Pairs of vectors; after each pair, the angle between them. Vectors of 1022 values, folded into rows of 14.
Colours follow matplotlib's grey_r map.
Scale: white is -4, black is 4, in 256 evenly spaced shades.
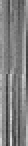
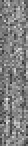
partly opposed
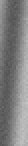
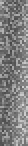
partly aligned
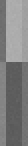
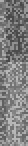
partly opposed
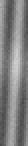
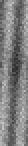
nearly opposite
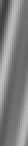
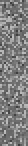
orthogonal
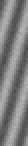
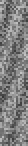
partly opposed
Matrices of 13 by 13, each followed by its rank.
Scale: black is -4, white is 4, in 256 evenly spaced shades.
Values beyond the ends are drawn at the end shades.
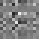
two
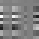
one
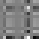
one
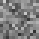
full rank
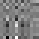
two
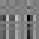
one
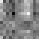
two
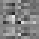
two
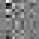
two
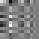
one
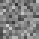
full rank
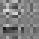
two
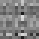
two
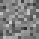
full rank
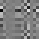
two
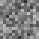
full rank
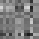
two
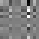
one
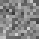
full rank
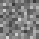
full rank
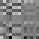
two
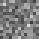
full rank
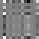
one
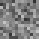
full rank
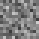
full rank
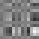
one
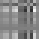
one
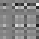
one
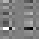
one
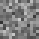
full rank
